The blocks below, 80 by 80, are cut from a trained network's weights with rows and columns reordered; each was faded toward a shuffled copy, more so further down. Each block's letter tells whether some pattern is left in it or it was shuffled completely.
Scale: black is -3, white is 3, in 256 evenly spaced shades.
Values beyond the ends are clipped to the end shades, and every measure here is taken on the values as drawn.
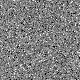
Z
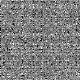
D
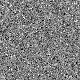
Z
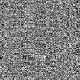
D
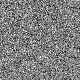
Z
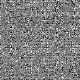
D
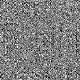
D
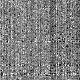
D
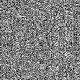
D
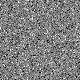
Z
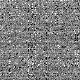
D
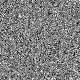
Z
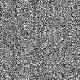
D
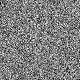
Z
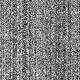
D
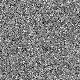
Z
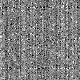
D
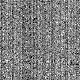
D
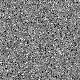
Z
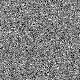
Z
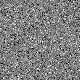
Z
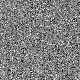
Z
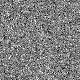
Z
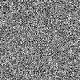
D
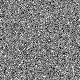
Z
